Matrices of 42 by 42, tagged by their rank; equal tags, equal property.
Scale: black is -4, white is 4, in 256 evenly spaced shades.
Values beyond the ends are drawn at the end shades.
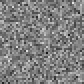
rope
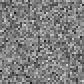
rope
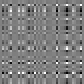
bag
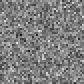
rope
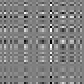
bag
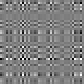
bag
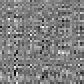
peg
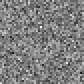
rope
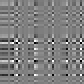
bag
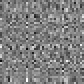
peg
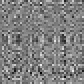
peg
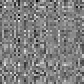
peg
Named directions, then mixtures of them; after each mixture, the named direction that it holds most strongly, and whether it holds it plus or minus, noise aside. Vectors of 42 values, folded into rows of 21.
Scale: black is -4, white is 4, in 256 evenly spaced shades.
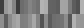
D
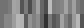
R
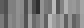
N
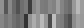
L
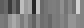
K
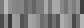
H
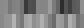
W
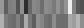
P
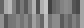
D, plus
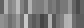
L, minus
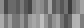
L, plus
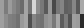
H, minus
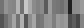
P, minus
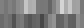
W, minus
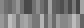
W, plus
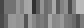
P, minus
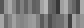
D, plus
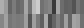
N, minus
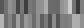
P, plus
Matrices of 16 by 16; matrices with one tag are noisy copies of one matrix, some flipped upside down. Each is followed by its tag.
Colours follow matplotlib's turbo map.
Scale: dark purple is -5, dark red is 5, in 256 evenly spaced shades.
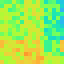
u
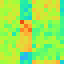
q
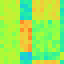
q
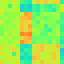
q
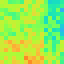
u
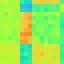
q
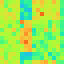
q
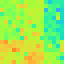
u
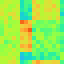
q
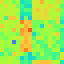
q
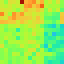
u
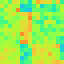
q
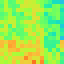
u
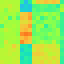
q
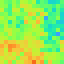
u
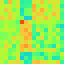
q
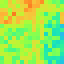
u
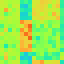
q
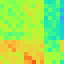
u
